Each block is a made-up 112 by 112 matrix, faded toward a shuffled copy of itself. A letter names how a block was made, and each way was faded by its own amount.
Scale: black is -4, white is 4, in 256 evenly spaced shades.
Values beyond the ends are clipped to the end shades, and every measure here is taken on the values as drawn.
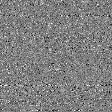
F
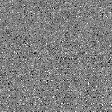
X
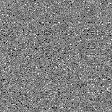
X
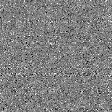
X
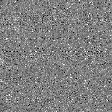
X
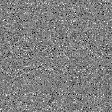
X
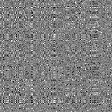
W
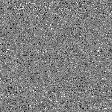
F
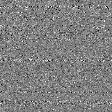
F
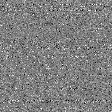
F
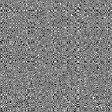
W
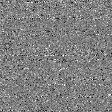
F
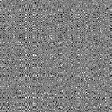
W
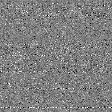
F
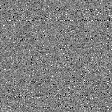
X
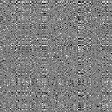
W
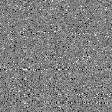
X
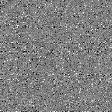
X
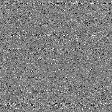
F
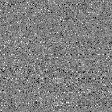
X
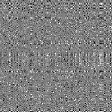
W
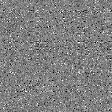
X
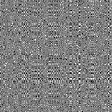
W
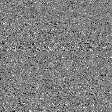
F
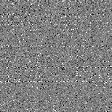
X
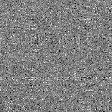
X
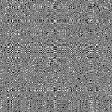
W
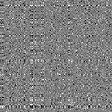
W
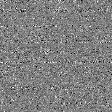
F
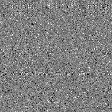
X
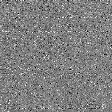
X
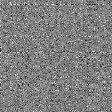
X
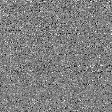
F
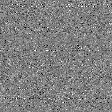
F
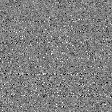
F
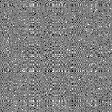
W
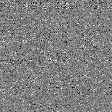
X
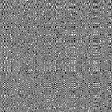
W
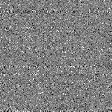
X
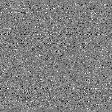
F
